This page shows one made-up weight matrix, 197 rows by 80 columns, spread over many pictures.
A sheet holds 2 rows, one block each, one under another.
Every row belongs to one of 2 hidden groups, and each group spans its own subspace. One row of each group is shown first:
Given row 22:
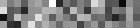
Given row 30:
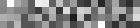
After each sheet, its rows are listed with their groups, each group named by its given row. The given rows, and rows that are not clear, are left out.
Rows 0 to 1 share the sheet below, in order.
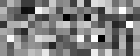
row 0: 22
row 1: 22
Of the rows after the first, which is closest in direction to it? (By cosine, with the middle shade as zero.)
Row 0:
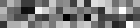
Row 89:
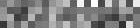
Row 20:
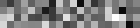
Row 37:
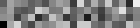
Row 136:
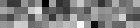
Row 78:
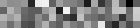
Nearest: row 37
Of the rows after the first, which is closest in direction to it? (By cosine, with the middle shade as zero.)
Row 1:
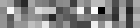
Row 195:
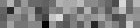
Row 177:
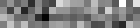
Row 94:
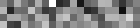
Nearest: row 177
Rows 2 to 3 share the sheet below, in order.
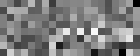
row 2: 22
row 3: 22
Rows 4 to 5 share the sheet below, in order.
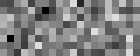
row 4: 22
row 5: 22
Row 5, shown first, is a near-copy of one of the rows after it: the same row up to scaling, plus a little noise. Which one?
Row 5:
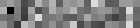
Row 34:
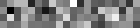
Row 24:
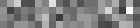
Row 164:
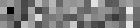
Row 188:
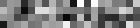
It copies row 164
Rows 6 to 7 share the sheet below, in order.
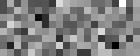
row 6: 22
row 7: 22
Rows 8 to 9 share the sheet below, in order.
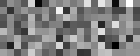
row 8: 30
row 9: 22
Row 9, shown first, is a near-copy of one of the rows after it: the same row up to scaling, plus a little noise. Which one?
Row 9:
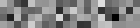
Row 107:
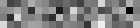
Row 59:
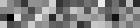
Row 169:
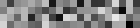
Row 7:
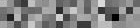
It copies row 7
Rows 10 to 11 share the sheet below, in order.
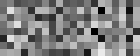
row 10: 22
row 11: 22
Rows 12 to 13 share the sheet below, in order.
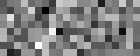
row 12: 22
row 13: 22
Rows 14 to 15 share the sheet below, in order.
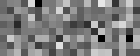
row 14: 30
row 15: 22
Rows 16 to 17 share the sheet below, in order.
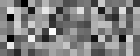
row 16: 22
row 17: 22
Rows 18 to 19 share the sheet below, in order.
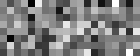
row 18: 30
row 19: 22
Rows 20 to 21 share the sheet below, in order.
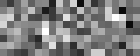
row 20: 22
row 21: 30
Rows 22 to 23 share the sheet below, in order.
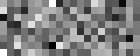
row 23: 22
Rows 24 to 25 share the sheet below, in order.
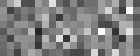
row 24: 22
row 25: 30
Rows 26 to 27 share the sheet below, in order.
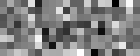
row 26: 30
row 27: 30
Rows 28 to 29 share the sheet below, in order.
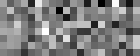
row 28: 30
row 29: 30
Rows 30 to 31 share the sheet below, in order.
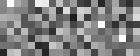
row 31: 22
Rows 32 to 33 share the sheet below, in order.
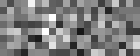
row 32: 22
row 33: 30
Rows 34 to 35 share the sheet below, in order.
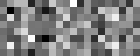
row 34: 22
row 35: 22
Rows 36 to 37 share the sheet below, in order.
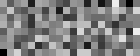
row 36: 30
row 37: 22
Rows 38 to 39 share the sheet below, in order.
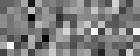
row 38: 30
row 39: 22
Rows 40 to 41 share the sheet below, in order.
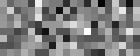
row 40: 30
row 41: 30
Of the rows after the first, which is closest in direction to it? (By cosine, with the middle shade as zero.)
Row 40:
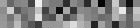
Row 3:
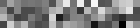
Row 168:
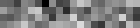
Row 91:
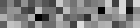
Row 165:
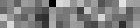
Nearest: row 91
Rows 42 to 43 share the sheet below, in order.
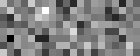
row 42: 22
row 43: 22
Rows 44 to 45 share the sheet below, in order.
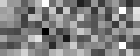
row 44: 30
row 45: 30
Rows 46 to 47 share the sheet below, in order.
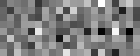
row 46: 30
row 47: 30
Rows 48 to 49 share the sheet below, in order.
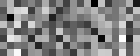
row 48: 22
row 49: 22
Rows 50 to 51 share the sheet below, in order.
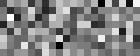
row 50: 22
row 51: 22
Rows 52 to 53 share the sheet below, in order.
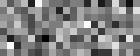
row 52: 30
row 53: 22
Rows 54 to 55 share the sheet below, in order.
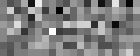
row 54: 30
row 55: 22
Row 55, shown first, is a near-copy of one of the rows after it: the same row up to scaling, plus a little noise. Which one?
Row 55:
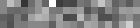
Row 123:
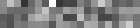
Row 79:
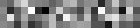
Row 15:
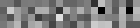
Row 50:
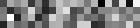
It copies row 123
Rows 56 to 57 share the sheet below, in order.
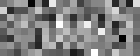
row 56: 22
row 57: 30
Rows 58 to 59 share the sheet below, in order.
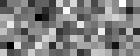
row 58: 22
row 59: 22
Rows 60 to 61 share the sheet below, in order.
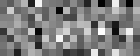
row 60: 30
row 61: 30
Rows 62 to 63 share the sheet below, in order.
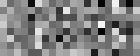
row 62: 30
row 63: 30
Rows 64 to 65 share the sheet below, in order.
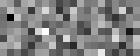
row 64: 22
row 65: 30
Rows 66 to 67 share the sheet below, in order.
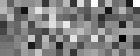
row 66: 22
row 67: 30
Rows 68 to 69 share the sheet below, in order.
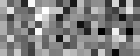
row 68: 22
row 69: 30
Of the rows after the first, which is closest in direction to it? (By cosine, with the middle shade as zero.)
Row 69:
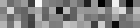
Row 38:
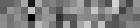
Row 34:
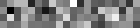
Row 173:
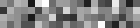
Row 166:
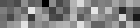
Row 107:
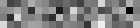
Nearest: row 173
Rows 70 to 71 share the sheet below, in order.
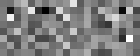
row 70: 22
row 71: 22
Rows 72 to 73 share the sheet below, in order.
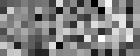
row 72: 22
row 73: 22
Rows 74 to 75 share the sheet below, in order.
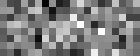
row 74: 30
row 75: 30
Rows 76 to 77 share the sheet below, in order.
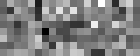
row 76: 30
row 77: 30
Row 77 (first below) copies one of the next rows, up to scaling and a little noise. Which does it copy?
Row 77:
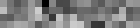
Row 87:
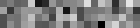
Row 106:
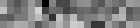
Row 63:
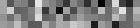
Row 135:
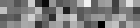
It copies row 106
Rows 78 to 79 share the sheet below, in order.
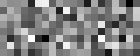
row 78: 30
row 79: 22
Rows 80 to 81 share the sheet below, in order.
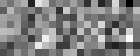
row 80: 30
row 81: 22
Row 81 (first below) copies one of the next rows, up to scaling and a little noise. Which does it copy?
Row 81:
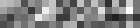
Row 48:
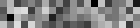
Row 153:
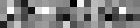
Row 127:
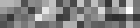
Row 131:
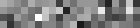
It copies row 127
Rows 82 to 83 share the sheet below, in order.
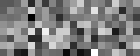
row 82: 30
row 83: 30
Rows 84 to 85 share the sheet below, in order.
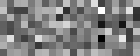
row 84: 22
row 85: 22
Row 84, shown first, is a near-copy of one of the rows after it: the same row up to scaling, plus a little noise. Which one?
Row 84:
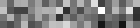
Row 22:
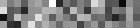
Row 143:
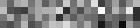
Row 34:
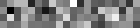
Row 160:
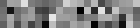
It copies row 143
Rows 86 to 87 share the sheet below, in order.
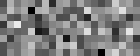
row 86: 22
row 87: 30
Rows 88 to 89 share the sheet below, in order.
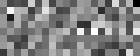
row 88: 22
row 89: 22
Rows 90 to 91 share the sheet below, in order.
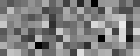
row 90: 22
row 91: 22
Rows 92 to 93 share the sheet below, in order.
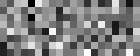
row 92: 30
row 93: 22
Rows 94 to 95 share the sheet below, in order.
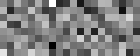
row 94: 22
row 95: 22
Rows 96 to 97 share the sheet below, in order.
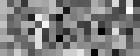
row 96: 22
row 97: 30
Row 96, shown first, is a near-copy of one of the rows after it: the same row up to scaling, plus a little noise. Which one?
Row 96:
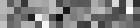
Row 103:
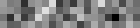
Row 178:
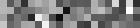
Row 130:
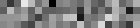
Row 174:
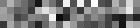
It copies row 178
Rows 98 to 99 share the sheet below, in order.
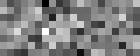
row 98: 30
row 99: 30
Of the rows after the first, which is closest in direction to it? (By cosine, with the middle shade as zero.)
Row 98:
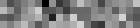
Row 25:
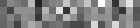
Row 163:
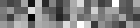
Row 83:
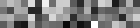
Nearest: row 163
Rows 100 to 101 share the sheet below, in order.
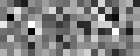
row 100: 22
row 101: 30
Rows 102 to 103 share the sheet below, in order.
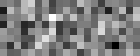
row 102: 22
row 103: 22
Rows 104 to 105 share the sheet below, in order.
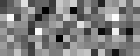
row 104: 22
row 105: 30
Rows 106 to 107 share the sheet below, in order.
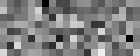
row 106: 30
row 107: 22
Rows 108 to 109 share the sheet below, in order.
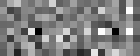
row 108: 22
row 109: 30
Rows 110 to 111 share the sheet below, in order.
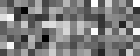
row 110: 22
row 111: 22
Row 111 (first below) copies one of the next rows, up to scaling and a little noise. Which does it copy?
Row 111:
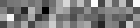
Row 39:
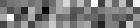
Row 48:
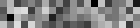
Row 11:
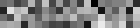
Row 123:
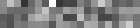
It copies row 39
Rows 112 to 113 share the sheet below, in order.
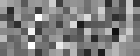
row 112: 22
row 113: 30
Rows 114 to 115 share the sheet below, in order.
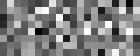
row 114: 22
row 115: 30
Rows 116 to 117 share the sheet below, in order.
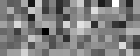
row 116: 30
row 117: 30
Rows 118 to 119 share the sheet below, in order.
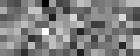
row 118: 30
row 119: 30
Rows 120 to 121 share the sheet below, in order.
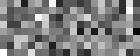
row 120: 22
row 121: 22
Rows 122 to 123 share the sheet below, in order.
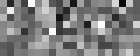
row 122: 22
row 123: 22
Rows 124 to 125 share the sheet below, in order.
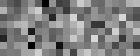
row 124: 30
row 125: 30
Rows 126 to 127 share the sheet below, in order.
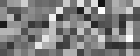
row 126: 22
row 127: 22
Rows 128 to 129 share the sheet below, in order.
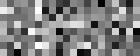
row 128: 30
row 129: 22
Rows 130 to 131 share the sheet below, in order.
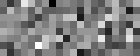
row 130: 22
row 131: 22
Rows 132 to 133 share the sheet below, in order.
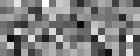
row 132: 30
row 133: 22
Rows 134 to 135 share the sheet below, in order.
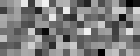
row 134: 30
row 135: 30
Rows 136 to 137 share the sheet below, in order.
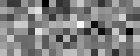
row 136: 30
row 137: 30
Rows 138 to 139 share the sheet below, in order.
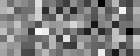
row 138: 30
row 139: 30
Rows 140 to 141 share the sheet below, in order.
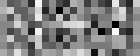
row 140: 30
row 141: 30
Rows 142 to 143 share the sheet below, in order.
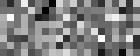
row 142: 22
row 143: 22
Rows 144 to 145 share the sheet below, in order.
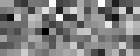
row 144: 22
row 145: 30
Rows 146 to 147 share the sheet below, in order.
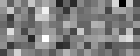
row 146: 22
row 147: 22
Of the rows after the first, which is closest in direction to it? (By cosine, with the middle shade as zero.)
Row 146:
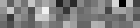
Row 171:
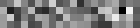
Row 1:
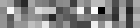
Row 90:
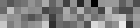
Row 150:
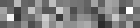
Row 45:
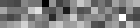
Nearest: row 1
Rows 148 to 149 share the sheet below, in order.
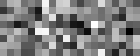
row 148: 30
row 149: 30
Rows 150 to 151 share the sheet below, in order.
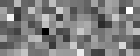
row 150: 22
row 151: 30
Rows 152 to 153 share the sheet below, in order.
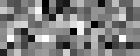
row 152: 30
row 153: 22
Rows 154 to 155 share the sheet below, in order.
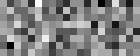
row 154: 30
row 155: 22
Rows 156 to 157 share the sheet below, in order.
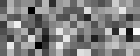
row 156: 22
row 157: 22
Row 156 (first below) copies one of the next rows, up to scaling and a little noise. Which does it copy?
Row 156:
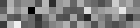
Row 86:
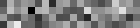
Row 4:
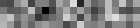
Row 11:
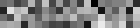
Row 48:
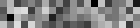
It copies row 86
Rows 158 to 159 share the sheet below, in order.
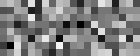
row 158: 30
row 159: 22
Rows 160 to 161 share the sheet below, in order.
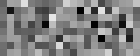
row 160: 22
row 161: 22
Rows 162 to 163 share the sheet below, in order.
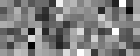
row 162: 22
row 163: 30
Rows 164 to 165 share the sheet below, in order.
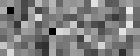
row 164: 22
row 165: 22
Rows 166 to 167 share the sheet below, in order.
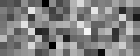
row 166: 30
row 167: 30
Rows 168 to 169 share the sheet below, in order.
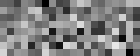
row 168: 30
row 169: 22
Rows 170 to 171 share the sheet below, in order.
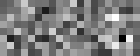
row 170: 22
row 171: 22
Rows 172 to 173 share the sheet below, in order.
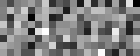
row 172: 22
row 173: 30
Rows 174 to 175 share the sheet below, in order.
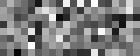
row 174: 22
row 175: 30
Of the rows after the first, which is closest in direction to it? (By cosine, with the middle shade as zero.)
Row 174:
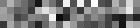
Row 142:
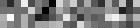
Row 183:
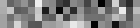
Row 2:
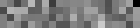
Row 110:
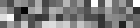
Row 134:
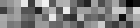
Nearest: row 110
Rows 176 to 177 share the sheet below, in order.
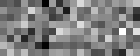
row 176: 30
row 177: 22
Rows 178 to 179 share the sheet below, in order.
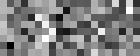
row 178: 22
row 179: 22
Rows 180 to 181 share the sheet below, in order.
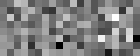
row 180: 22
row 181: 22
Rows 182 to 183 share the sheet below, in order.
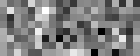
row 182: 22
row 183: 30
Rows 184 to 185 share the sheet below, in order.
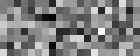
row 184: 22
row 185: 22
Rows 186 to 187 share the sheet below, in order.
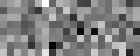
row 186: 30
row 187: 22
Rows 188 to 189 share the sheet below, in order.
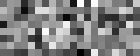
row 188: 22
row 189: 30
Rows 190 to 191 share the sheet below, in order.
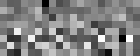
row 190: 30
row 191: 22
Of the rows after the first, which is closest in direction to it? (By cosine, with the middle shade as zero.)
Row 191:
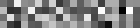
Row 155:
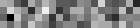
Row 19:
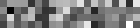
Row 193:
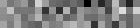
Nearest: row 19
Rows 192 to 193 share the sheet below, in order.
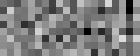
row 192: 22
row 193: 30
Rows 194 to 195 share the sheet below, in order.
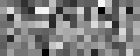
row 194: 22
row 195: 22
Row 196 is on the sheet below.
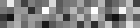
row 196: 22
